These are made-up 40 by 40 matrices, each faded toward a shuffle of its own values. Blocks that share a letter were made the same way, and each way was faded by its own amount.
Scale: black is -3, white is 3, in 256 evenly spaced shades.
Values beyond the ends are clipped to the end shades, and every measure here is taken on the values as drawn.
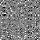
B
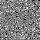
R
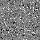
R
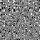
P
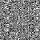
P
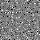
R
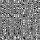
B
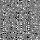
B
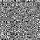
P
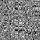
P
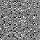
P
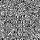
P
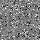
R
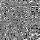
P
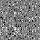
B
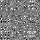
B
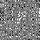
B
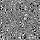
B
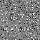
R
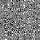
P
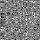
B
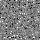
R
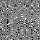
B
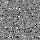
R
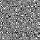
P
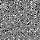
R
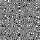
B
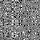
P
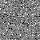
R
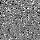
R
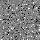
R
